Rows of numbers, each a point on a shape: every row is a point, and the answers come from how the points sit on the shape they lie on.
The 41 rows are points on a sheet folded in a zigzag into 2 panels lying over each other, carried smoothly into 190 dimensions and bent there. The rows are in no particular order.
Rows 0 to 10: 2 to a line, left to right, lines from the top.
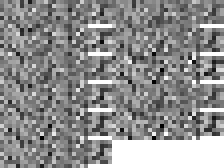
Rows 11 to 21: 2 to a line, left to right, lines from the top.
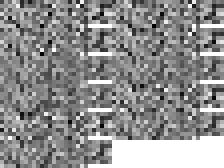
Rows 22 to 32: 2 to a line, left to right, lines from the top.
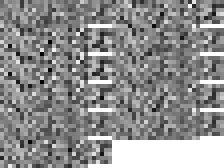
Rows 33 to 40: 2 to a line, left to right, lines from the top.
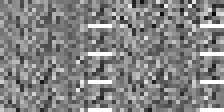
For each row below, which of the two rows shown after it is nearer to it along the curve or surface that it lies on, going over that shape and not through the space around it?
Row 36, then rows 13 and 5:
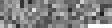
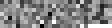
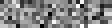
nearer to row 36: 5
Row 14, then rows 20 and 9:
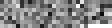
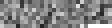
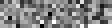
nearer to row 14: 20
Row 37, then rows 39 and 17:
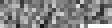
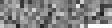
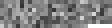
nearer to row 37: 39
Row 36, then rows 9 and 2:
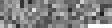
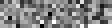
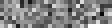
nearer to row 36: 2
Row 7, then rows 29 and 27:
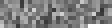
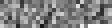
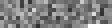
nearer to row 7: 29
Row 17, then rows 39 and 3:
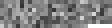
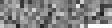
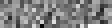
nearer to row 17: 39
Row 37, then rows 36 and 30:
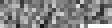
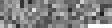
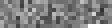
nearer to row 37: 36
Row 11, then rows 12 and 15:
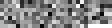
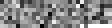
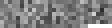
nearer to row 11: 12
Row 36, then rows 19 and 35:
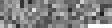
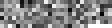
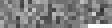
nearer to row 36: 19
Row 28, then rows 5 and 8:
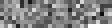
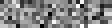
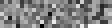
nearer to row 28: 5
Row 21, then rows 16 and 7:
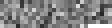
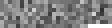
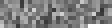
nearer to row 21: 7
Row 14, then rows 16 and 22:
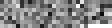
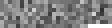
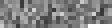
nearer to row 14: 22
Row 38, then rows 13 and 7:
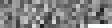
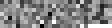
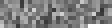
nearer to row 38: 13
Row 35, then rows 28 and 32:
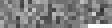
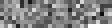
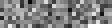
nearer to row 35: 32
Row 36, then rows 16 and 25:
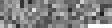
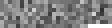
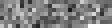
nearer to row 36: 25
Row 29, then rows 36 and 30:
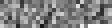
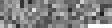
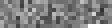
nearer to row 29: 36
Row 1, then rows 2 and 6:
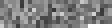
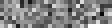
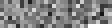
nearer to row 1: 2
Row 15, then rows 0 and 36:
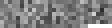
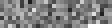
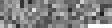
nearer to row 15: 0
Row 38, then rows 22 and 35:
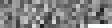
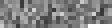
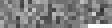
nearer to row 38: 35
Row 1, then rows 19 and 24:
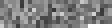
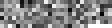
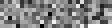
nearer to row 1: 19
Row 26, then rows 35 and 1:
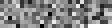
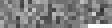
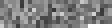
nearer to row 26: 35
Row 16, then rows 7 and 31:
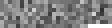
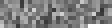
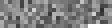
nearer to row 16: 31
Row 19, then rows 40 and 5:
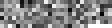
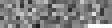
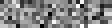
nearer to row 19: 5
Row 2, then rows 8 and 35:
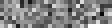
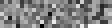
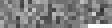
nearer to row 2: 8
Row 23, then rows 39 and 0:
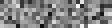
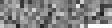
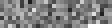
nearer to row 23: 39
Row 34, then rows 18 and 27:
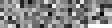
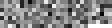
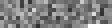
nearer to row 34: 18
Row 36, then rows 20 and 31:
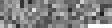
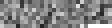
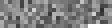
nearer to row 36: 20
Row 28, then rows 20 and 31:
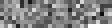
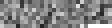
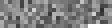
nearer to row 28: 20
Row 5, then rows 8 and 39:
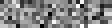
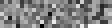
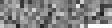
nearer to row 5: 39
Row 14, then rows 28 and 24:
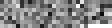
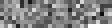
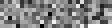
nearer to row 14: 28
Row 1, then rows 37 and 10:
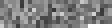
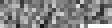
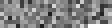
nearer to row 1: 37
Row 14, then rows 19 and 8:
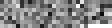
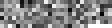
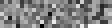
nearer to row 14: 19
